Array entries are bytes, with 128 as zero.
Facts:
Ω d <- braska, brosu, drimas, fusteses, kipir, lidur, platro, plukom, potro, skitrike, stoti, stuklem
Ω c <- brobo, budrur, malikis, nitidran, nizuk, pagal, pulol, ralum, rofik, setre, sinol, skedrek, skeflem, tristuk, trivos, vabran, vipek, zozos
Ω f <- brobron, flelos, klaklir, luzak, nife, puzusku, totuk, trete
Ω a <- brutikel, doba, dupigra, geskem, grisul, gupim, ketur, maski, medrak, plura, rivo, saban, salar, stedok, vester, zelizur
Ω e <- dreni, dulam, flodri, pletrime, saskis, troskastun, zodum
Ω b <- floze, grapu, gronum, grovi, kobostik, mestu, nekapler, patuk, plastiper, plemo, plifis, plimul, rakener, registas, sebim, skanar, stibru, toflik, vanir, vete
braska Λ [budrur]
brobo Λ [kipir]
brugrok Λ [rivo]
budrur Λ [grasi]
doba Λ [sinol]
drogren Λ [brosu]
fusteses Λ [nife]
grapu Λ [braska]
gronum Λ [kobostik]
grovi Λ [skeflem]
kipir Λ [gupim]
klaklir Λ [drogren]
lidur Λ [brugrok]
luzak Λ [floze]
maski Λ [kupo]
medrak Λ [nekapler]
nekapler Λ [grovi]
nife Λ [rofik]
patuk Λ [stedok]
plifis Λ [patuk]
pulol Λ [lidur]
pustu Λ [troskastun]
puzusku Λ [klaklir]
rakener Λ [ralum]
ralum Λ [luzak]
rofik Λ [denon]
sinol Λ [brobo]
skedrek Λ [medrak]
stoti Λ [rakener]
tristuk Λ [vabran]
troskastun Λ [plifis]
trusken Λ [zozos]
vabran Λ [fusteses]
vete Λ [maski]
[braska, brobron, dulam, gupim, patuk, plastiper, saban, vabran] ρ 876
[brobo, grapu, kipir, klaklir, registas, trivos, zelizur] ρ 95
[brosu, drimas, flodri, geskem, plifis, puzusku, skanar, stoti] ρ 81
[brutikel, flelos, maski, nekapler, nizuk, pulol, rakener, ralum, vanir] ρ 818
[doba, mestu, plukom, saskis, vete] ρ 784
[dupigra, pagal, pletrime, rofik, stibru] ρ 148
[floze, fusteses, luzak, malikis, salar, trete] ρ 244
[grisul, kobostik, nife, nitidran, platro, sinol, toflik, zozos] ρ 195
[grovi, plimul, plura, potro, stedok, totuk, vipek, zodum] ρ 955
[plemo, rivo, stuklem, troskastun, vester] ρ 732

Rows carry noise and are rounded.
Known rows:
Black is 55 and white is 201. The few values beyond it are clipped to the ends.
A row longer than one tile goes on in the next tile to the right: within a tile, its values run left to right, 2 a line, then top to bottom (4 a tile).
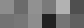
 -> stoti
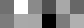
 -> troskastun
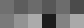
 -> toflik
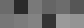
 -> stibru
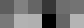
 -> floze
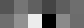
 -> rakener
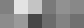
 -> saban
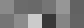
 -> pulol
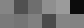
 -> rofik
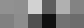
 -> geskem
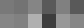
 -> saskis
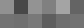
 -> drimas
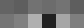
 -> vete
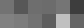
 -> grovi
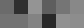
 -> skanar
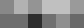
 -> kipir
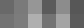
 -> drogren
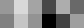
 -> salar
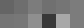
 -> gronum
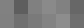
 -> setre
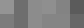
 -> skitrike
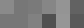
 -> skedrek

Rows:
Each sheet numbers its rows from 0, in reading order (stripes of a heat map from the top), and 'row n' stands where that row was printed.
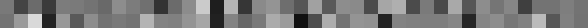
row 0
nekapler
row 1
zodum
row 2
puzusku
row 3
malikis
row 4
sinol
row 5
flodri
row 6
nizuk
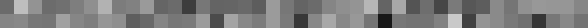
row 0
dulam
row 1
stuklem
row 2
mestu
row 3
plemo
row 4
dupigra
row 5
vanir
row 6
trivos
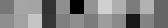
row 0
nife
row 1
doba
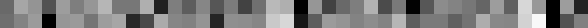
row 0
plifis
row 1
fusteses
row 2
pletrime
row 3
trete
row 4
totuk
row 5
plastiper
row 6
luzak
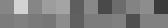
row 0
braska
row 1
pagal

